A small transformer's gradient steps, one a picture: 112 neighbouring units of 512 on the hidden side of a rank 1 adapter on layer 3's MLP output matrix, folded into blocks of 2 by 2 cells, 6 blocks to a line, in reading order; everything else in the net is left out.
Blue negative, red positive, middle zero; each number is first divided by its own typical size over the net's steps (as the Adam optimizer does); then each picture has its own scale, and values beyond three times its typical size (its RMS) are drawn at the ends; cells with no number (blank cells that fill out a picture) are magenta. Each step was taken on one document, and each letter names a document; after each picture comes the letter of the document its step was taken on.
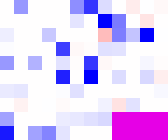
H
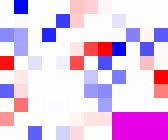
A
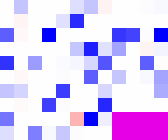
A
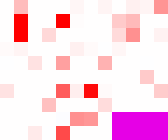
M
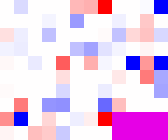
H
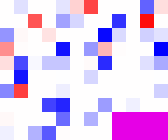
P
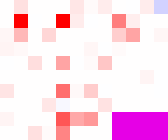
M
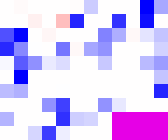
P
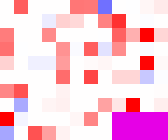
H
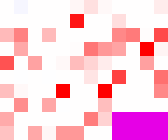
A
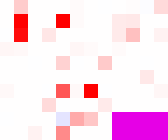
M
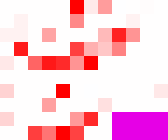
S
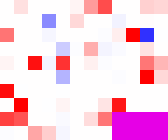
H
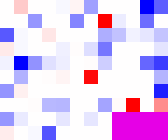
P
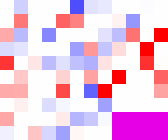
A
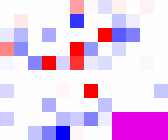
S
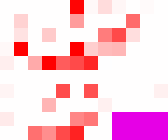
S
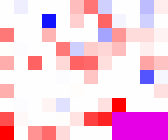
H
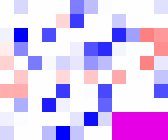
A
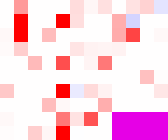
M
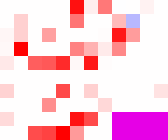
S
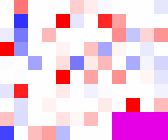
H
